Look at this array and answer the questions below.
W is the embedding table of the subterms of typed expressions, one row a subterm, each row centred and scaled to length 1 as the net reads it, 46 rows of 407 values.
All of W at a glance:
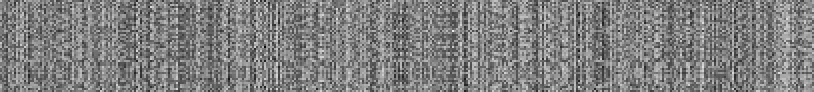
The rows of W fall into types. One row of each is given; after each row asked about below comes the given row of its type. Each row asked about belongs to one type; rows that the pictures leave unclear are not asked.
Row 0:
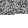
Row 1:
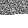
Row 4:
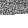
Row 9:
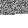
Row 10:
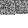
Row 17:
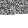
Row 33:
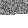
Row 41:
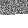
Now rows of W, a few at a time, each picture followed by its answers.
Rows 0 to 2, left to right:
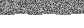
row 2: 10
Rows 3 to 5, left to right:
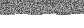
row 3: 41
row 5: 1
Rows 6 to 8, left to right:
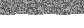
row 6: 33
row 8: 17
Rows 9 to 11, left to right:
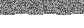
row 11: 33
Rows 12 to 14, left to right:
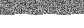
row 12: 9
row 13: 17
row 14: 41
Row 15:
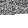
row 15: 4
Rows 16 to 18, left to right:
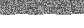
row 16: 41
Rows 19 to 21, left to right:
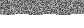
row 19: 17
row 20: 1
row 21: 9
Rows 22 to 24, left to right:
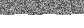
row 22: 17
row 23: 9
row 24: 10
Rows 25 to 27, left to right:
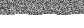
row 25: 17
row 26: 1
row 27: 1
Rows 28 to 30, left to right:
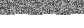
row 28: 17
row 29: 9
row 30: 0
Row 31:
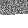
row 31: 41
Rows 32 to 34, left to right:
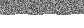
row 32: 41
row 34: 1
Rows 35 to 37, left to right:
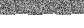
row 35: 10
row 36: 9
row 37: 10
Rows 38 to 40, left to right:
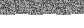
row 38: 10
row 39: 4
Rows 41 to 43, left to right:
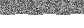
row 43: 0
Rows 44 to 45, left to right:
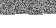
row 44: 10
